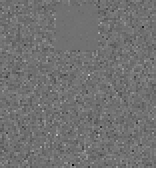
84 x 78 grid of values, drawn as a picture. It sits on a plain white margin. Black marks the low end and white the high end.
Odd patch: calmer, in the top middle. Calmest part: top middle. Histogram: heavy tails on both sides. Stripes: none. Grain: fine.
